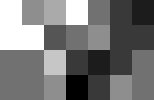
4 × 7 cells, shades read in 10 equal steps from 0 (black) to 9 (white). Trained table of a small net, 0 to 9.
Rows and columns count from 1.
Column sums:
26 22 21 15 12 11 11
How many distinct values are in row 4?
4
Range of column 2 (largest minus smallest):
5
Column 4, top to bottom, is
9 4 2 0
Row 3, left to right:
4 4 7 2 1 2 4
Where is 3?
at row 2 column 3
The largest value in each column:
9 9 7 9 5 5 4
